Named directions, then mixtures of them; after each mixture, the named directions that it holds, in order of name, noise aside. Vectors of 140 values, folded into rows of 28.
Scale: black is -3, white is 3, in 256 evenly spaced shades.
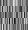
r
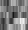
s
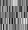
r, s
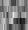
s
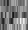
s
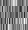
r, s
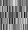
r, s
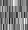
r, s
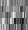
r, s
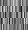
r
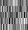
r, s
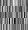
r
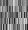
r, s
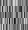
r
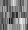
r, s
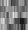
s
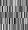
r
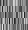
r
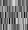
r, s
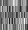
r, s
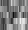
s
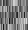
r, s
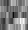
s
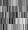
r, s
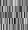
r
